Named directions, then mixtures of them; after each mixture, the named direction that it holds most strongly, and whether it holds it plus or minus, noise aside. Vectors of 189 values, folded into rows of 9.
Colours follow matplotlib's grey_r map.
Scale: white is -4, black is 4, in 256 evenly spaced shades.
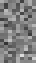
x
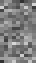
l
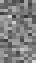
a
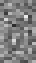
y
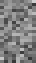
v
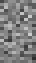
x, minus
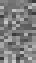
v, minus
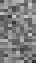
a, minus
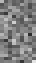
a, plus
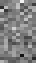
l, minus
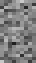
l, minus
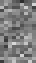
l, plus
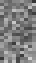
v, minus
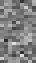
l, plus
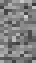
l, minus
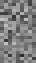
x, minus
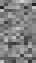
l, minus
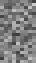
v, minus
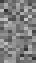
x, minus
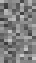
x, plus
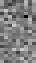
a, plus
